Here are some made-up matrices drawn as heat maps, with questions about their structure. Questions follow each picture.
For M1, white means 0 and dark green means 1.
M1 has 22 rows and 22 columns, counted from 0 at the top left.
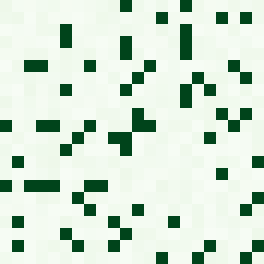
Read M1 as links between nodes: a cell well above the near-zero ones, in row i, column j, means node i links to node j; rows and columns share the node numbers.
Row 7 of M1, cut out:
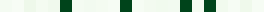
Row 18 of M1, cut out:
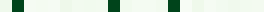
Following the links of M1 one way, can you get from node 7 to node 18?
yes
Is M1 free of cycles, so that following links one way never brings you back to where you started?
no
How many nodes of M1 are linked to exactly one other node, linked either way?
2
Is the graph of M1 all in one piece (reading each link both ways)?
yes
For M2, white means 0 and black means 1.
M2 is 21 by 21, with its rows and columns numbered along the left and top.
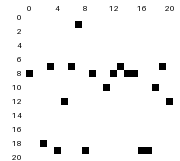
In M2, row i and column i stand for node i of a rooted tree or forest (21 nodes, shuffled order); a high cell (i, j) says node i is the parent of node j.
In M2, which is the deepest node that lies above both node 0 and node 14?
8
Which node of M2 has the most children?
8
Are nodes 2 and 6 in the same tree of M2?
no
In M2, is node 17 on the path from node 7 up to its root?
no
